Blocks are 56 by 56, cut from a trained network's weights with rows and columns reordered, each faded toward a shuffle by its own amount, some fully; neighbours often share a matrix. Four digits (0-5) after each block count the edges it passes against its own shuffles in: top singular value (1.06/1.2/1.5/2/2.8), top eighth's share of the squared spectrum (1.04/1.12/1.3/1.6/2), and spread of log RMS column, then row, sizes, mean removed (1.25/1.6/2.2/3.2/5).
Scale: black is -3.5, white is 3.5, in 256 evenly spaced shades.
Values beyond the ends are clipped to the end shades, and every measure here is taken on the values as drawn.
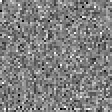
1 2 1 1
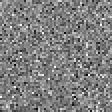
1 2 1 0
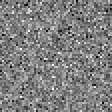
0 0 0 0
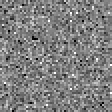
0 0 0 0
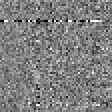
3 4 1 2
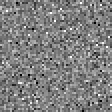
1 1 0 0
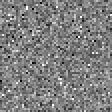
0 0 0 0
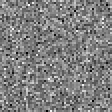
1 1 0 0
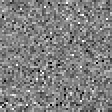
1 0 0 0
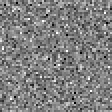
1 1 0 0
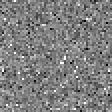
0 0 0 0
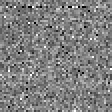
2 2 0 1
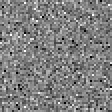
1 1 0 0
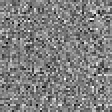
3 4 1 2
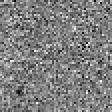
3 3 1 1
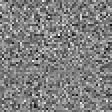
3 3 1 2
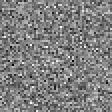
1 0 0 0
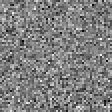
2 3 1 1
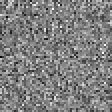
2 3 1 1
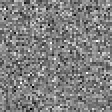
2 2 0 1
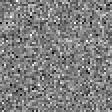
2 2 0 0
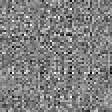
4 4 2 2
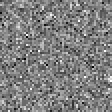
0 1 0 0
